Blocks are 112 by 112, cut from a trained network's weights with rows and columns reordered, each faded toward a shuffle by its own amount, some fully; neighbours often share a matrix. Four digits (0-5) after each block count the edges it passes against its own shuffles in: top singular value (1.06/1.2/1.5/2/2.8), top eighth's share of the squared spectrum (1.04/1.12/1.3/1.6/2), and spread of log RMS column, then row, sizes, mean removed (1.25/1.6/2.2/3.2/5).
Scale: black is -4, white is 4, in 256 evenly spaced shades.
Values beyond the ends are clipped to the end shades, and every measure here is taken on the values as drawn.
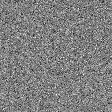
0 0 0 0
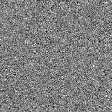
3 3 1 2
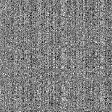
4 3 1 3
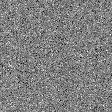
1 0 0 0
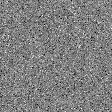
0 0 0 0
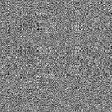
4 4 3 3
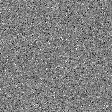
0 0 0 0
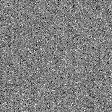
1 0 0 0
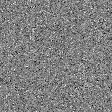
0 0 0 0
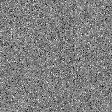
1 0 0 0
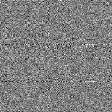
3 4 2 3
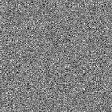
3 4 1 3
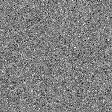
1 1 0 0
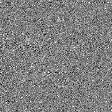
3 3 1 3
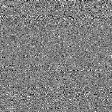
3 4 1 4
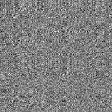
4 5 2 3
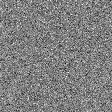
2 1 0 0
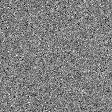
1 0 0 0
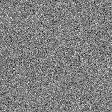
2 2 0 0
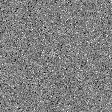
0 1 0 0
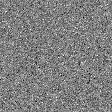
1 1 0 1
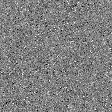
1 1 0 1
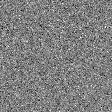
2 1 0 1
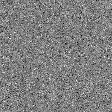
1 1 0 1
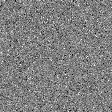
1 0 0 0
